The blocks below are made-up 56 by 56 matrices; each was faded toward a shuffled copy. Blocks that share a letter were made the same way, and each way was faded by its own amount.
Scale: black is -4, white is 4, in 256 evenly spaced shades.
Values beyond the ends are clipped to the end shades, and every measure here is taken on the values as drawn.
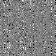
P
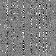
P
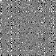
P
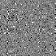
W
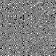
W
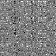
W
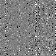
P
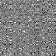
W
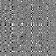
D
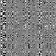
D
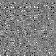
W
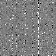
P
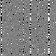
D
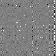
D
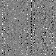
P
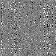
P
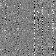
P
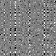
D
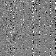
P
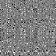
W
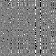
D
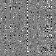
P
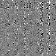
P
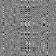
D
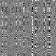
D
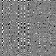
D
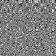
W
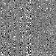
P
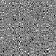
W
